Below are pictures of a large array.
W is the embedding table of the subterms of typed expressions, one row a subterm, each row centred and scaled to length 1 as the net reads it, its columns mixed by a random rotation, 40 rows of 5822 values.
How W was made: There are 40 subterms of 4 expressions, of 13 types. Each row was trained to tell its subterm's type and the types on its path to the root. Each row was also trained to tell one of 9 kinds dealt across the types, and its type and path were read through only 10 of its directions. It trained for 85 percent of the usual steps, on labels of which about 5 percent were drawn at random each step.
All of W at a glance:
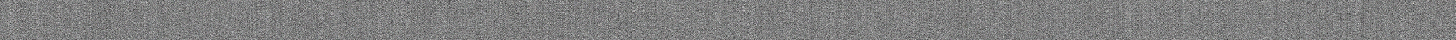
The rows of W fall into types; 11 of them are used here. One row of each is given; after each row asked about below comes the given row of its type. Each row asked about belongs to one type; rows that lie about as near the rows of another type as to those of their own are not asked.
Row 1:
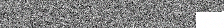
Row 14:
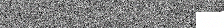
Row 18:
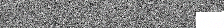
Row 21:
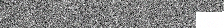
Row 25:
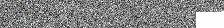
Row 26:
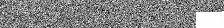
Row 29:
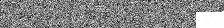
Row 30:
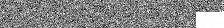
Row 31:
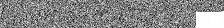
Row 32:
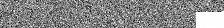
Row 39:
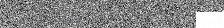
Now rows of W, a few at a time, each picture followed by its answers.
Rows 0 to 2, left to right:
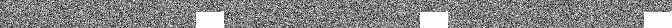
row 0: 32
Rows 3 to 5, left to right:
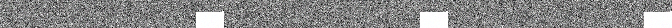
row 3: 30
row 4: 29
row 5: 31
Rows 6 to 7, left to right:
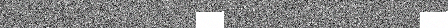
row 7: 32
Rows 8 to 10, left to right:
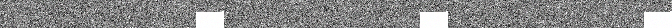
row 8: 1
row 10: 29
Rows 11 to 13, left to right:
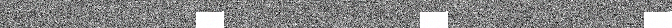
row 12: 30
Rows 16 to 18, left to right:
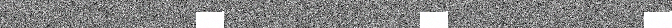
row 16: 26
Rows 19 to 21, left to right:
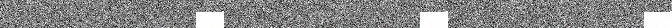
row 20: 14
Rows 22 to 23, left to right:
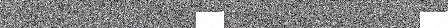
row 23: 29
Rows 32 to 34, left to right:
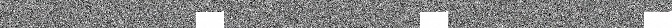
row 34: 31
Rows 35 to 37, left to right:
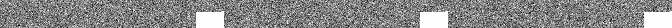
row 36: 18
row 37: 1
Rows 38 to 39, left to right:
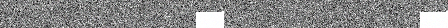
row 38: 32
